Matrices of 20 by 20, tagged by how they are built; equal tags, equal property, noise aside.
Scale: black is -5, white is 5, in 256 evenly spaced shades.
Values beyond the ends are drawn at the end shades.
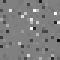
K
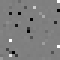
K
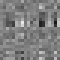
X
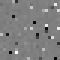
K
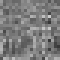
X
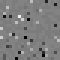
K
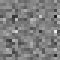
X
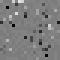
K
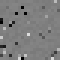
K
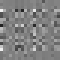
X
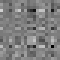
X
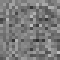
X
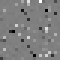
K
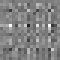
X
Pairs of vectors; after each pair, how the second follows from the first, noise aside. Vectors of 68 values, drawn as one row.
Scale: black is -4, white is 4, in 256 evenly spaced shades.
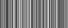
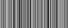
negated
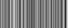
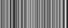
negated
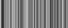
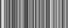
negated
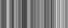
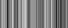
negated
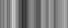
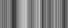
negated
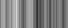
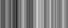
negated
